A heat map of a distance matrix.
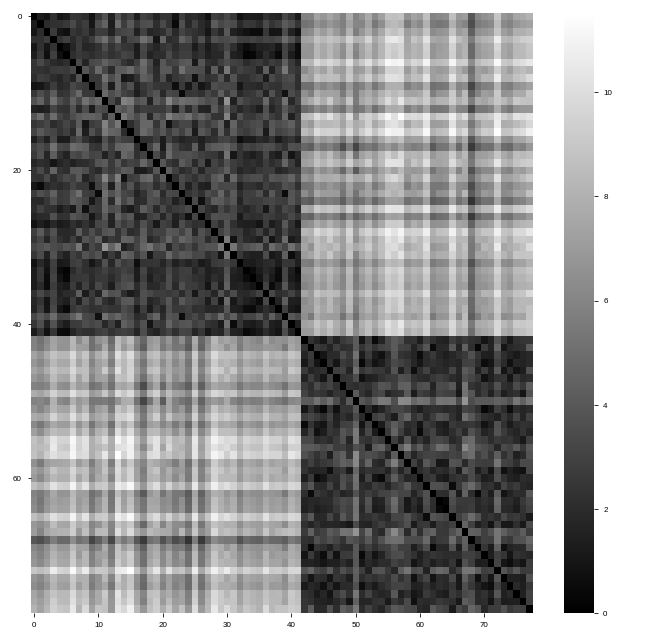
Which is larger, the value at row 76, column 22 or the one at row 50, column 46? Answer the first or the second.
the first
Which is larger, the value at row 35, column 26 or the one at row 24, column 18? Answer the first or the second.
the second
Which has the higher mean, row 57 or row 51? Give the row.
57
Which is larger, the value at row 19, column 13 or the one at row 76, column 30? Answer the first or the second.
the second
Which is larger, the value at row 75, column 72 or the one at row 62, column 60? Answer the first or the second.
the first
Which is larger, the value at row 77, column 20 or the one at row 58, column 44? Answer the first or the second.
the first
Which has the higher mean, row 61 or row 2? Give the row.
61
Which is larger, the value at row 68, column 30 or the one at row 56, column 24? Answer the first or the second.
the second
